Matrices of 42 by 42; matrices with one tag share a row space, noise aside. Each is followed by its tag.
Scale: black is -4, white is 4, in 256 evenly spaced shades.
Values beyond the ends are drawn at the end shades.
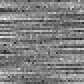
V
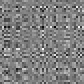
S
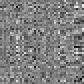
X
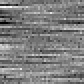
V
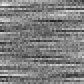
V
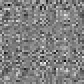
S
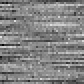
V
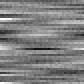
V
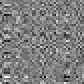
S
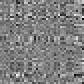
X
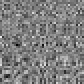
S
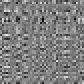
S
